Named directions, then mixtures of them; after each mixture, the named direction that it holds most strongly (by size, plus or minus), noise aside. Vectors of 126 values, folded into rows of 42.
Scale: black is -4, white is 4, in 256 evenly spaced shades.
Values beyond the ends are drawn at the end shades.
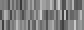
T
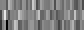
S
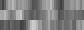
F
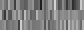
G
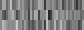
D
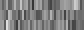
G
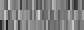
S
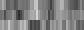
F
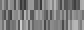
G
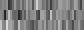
S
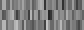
D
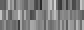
G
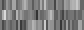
G
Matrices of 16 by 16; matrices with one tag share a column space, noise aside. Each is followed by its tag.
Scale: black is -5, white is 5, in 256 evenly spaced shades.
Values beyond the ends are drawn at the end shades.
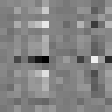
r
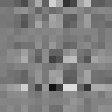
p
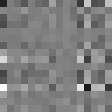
p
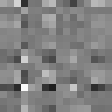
p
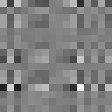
p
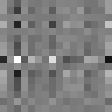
r
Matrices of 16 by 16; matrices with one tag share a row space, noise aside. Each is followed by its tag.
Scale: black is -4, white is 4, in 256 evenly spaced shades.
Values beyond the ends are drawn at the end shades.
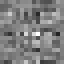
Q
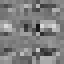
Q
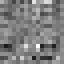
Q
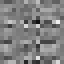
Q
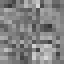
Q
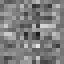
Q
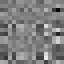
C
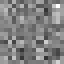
C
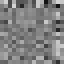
C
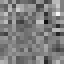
C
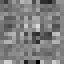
Q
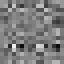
C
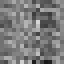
Q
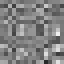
C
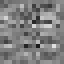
Q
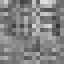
Q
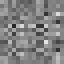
C
